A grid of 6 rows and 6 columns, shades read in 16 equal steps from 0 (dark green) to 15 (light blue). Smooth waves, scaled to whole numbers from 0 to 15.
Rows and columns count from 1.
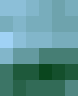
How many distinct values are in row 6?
4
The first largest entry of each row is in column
1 2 1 1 1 6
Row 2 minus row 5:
6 10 9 11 9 8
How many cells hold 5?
2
